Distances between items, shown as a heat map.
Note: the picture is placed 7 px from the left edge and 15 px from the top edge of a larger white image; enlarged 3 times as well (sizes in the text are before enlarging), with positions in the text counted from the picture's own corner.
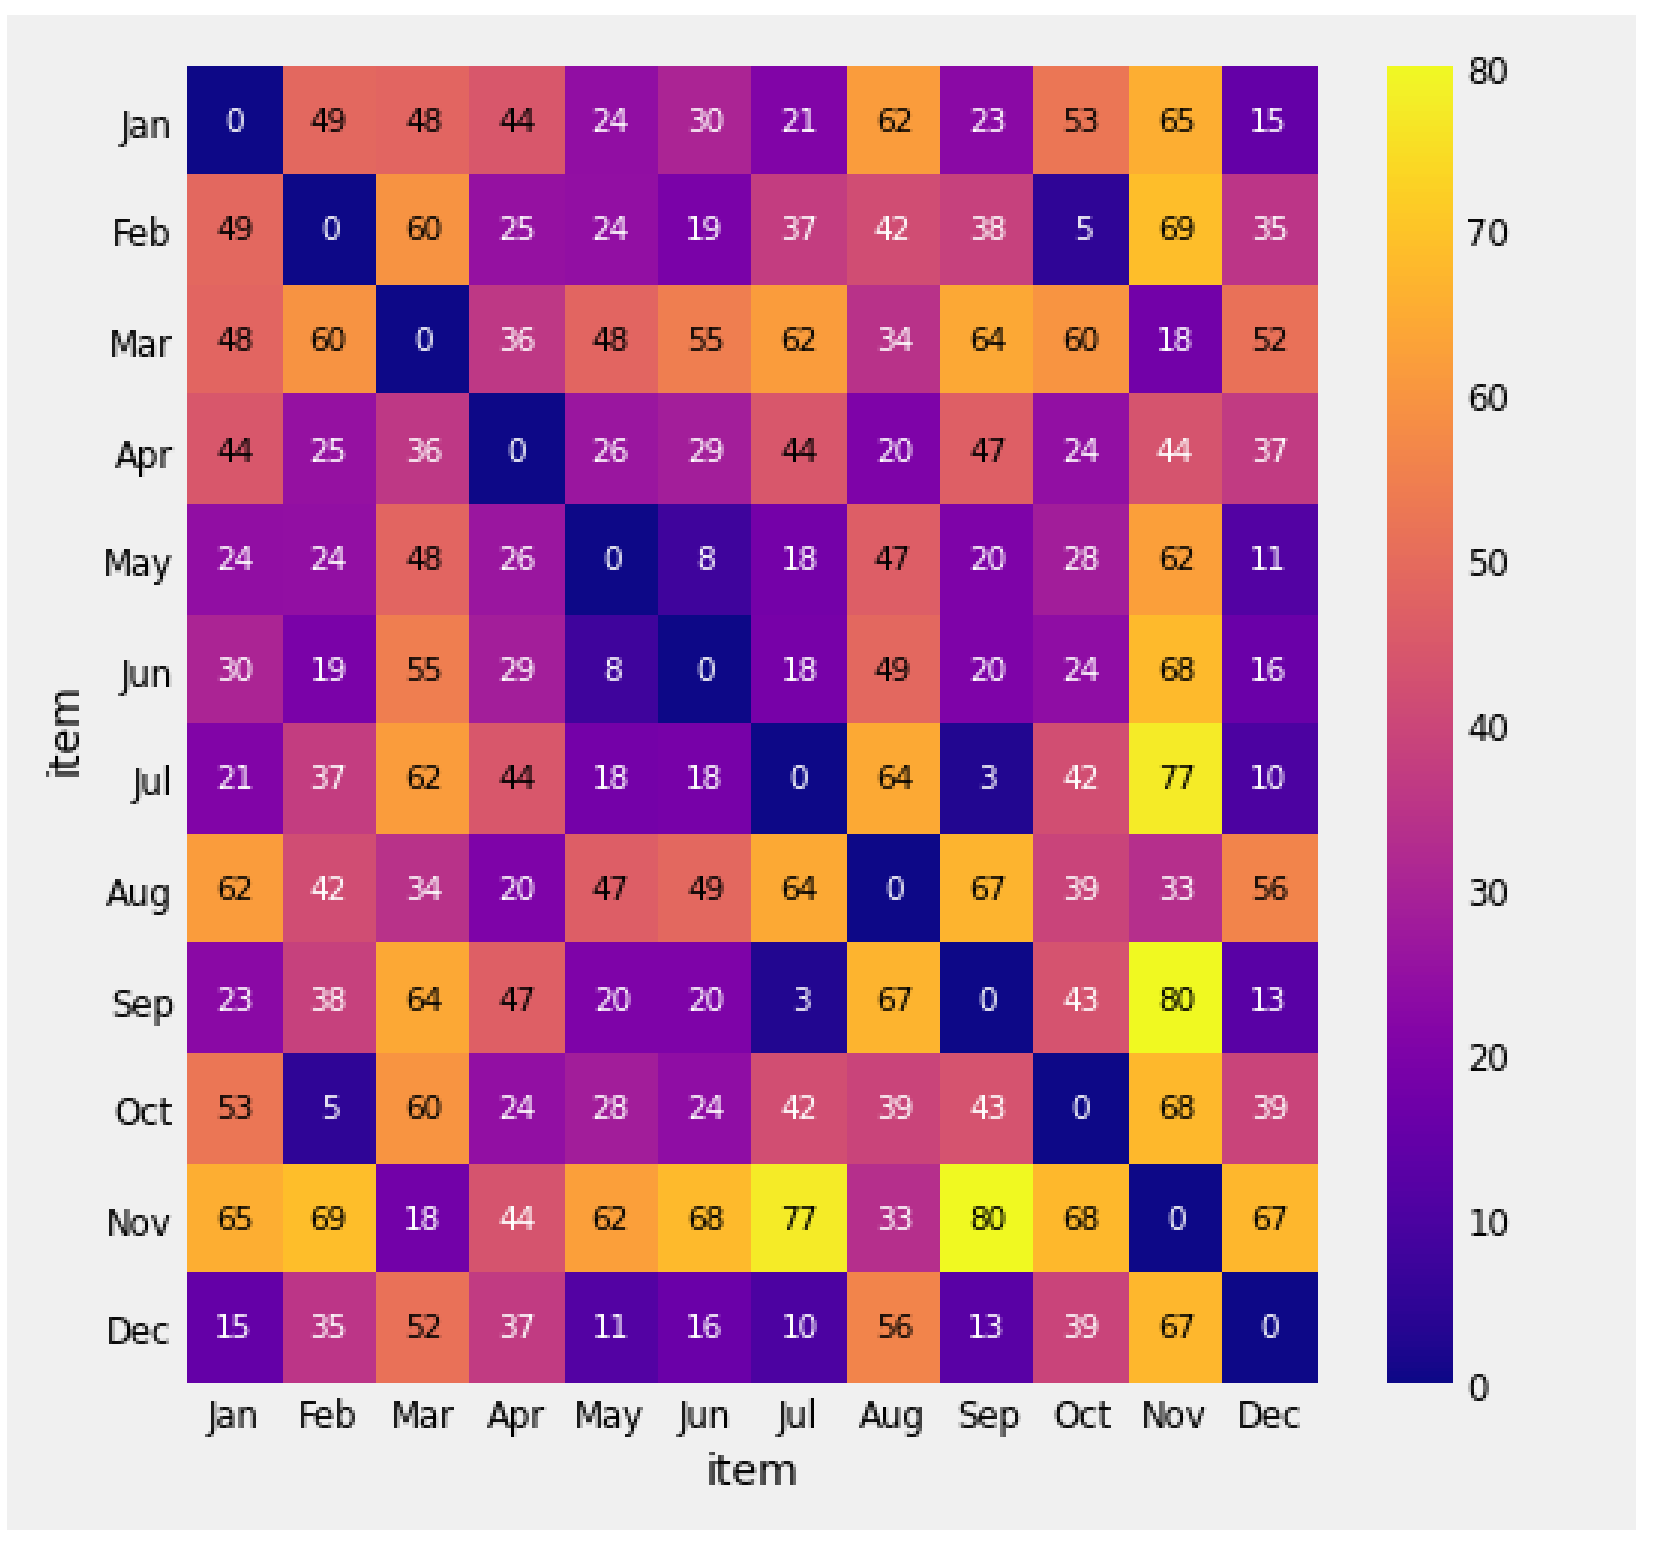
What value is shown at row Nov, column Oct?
68
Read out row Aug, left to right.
62 42 34 20 47 49 64 0 67 39 33 56
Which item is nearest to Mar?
Nov
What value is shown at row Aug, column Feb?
42
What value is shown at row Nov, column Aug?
33
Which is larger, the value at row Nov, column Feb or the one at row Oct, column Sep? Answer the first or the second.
the first
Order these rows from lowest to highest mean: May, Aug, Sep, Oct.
May, Sep, Oct, Aug
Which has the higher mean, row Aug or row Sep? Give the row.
Aug
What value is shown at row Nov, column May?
62
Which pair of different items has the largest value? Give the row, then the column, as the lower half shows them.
Nov, Sep
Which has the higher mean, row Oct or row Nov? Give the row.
Nov
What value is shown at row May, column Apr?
26
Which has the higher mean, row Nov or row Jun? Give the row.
Nov
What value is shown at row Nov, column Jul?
77
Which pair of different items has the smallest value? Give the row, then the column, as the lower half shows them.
Sep, Jul
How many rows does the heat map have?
12
